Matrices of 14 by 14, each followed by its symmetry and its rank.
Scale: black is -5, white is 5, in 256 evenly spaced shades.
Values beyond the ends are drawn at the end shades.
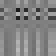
neither, rank one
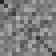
symmetric, full rank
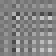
symmetric, rank one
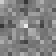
symmetric, rank three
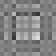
symmetric, rank one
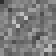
symmetric, full rank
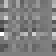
neither, rank two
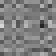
neither, rank two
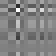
neither, rank one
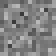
symmetric, full rank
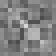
symmetric, rank three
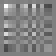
symmetric, rank one
